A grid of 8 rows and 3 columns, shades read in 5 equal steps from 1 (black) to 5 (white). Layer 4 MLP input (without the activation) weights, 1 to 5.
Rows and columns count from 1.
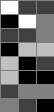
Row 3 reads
2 2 3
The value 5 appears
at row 1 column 1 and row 2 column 2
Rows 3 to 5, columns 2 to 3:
2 3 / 4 4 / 1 2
